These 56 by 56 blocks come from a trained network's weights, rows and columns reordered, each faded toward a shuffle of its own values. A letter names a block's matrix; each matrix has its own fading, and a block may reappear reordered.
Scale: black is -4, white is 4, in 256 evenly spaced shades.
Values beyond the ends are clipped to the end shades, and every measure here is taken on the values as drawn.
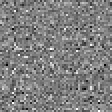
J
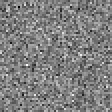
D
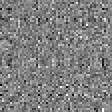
J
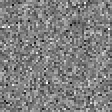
D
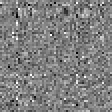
J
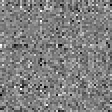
J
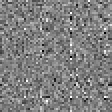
J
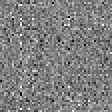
J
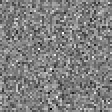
D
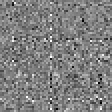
J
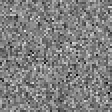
D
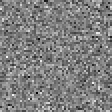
D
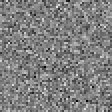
D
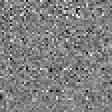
J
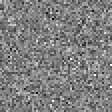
D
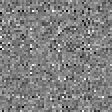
J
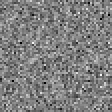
D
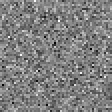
D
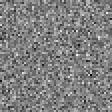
D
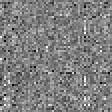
J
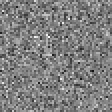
D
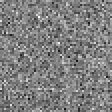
D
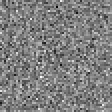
D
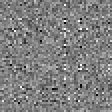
J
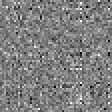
J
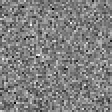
D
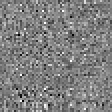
J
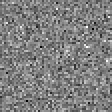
D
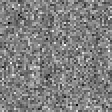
D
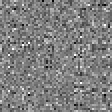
J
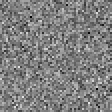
D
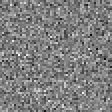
D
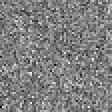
D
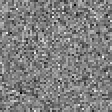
D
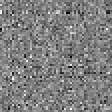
J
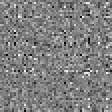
J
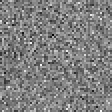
D
